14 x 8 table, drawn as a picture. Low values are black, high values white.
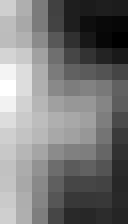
Slope: up to the left. Ninth with the lowest average: top right. Ninth with the highest average: middle left. Lone odd cells: none.
